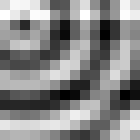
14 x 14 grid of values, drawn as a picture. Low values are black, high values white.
The ninth with the highest average is the top left. Neither half mirrors the other. Concentric rings centre on the top left. There is no overall slope. The middle left is the smoothest part.
